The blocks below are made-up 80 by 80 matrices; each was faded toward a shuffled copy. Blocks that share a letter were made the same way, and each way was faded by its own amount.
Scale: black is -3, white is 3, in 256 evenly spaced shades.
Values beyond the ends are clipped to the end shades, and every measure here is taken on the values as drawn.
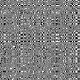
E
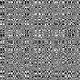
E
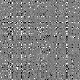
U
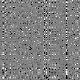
U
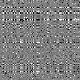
E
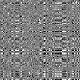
E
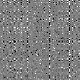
U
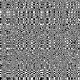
E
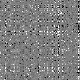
U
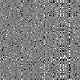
U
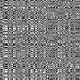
E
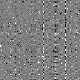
U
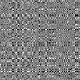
E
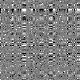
E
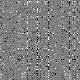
U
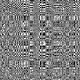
E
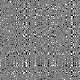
U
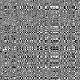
E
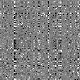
U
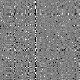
U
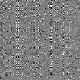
U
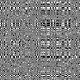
E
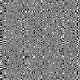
U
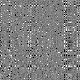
U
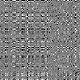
E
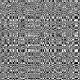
E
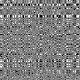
E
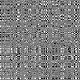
E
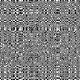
E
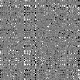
U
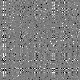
U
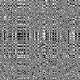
E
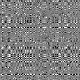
E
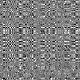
E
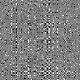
U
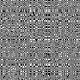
E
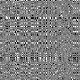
E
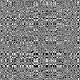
E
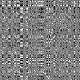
E
